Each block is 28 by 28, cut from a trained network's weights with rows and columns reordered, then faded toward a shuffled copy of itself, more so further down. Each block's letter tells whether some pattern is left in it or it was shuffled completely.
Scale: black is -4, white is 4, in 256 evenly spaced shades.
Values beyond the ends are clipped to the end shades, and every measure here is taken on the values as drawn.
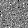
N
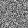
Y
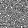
N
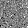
N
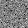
N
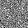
N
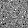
N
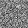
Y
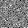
Y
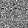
Y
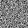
N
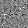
Y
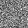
N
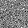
N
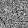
N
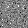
N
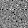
Y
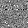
Y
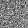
N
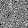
N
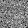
N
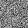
N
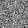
Y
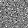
N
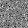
Y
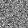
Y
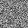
Y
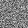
Y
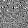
Y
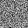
N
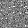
Y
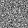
Y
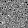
N
